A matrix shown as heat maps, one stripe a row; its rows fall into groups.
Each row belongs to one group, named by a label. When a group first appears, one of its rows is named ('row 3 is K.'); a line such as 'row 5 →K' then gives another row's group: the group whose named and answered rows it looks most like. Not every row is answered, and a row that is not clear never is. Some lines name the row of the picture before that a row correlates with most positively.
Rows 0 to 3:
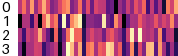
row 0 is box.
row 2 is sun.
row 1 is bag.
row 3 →sun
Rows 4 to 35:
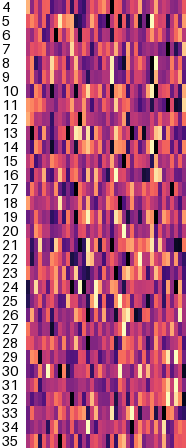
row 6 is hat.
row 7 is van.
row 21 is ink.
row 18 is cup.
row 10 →ink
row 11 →van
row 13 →sun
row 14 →ink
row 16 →sun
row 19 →ink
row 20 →ink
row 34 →bag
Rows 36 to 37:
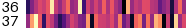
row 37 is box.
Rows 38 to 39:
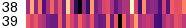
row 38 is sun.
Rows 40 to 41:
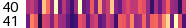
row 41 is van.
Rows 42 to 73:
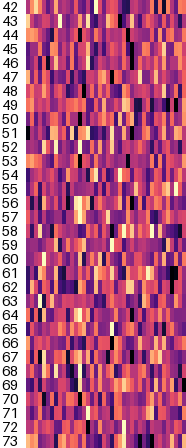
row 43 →cup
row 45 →bag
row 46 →bag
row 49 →van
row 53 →box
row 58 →ink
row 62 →van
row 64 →sun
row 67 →sun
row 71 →ink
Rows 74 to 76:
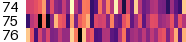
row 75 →bag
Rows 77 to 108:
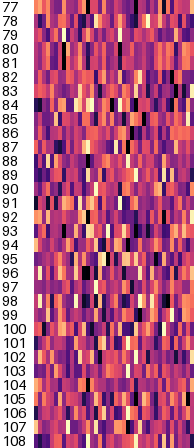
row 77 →box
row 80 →hat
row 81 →hat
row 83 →van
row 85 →van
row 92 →box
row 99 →bag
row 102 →van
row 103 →sun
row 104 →box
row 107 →cup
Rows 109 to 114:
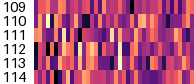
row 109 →box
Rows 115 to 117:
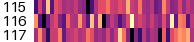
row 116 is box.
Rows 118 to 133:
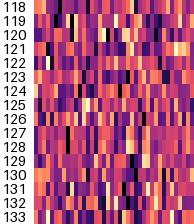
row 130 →box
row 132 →cup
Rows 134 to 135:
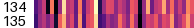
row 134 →bag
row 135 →bag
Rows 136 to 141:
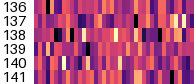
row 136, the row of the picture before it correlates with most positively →134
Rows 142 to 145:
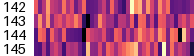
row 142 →ink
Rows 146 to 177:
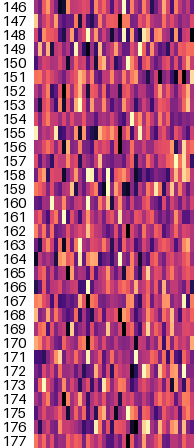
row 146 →sun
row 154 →ink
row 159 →cup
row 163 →hat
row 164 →bag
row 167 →box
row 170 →box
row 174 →hat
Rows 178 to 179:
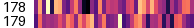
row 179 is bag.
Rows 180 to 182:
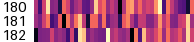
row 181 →hat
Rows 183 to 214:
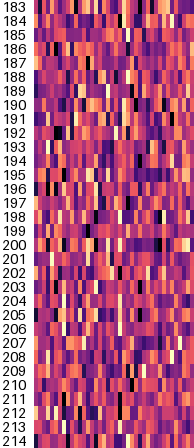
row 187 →box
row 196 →bag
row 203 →bag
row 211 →hat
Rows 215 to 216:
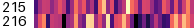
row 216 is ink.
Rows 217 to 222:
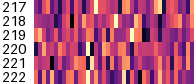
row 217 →ink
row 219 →van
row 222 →sun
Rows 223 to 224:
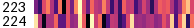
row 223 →hat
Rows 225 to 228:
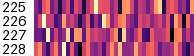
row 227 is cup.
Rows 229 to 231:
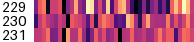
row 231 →hat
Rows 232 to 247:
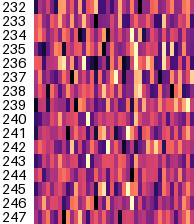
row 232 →bag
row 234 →van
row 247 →hat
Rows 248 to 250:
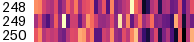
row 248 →van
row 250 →van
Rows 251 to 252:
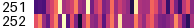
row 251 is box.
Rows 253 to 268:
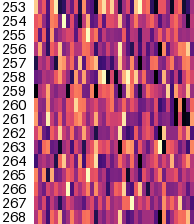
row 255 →sun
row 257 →bag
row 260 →van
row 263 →ink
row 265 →sun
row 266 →cup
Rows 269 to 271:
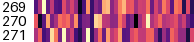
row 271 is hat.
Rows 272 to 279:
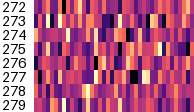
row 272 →hat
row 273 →bag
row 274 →cup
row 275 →ink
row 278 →sun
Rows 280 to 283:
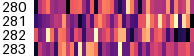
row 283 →bag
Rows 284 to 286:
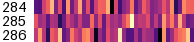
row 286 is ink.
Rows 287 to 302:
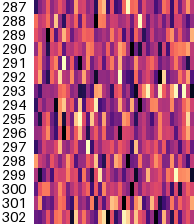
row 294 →bag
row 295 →hat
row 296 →hat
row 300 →box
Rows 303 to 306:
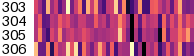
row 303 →cup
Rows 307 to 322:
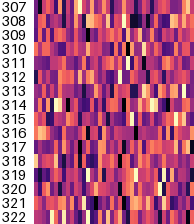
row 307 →hat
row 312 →bag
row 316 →box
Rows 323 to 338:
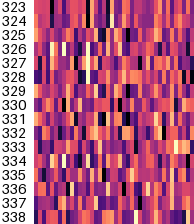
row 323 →hat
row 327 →sun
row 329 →cup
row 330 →hat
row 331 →cup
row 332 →ink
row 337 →bag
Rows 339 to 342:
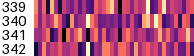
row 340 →sun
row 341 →hat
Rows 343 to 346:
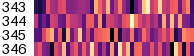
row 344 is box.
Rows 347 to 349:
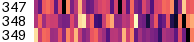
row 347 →hat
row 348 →van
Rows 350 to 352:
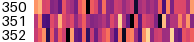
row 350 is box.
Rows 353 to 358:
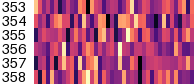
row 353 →box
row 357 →bag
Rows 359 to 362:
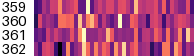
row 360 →bag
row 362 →sun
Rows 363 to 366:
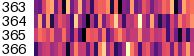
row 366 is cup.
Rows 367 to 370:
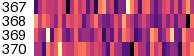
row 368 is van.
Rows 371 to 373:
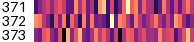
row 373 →hat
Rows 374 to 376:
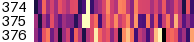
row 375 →sun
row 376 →ink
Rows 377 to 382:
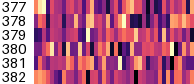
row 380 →hat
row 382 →box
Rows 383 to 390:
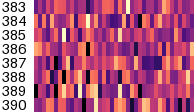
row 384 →sun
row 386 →box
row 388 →hat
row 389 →bag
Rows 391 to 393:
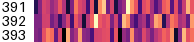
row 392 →ink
